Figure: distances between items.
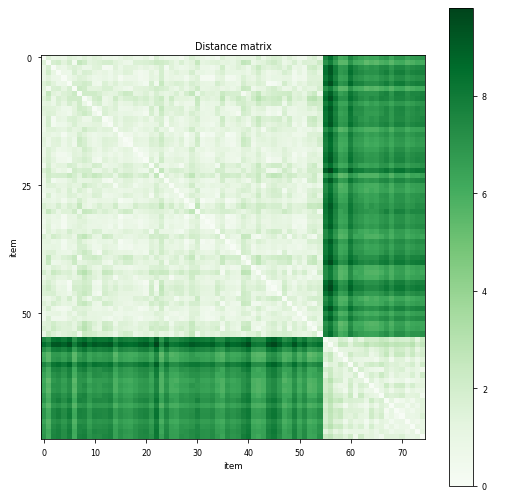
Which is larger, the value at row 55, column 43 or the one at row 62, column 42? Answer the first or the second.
the first
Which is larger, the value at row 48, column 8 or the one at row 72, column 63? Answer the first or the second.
the first
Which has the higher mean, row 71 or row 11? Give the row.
71
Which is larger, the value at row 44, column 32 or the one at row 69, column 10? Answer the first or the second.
the second
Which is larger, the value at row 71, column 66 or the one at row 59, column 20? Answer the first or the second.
the second
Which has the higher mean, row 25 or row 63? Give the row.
63
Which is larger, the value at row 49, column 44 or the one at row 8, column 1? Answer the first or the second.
the second
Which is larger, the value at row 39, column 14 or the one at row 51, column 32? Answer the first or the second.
the first
